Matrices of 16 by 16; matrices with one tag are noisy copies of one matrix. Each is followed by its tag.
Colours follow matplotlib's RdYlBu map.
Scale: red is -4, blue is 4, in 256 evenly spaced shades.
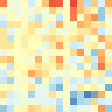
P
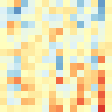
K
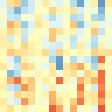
K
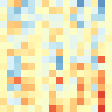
K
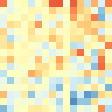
P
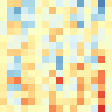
K
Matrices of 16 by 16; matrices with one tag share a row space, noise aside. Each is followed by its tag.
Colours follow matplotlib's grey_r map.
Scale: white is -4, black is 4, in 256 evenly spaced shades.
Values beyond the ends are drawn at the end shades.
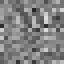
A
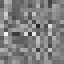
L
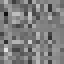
L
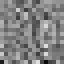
A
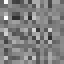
L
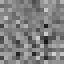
A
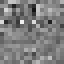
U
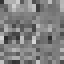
U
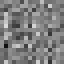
L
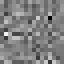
L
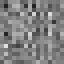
L
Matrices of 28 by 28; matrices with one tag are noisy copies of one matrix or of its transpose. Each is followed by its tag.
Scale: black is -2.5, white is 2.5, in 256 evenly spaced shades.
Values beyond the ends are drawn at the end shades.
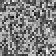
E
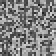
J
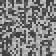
J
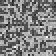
J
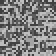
J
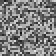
E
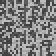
J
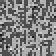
J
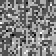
J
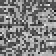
J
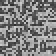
J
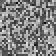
E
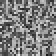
J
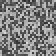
E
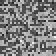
J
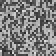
E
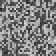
E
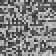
J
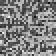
J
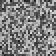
E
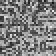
J
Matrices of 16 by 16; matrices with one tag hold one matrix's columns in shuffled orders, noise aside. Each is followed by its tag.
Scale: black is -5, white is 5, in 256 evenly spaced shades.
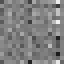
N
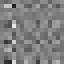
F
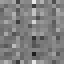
N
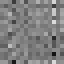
N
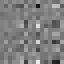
F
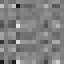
F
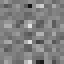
F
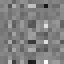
F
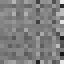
N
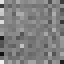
N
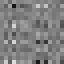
F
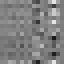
N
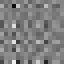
F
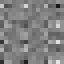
F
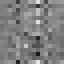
N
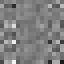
F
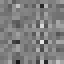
F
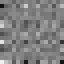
F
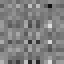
F
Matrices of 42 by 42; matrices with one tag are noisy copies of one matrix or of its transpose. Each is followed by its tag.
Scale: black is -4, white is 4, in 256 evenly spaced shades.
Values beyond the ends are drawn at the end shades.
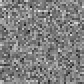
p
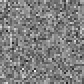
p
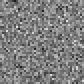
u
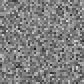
u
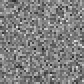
u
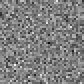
u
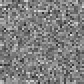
p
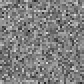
p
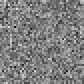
p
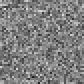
p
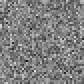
p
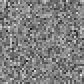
p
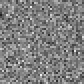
u
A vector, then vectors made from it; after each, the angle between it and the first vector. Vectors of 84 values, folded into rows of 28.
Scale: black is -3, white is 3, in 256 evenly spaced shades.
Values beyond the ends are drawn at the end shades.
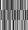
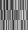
partly aligned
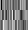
partly opposed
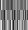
nearly parallel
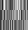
orthogonal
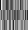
nearly parallel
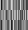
nearly opposite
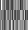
nearly parallel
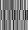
nearly parallel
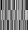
partly opposed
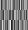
partly opposed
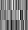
partly opposed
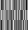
nearly opposite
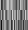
nearly opposite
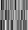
partly opposed
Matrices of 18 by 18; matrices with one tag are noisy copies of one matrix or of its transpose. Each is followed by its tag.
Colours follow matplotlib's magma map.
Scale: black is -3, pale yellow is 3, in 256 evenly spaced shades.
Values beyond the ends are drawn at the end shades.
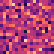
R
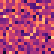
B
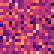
B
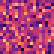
R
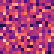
R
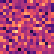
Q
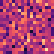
Q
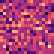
Q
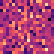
Q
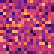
Q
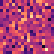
Q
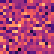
Q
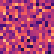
R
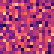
R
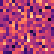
Q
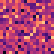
B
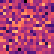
Q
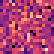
Q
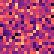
B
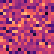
Q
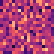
Q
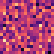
R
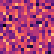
R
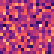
R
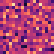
R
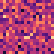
B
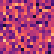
R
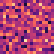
R
